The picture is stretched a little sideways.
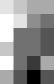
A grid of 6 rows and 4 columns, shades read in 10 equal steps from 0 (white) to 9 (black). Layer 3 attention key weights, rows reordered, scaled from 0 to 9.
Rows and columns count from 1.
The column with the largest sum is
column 3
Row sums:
9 10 16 18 15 24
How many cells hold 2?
2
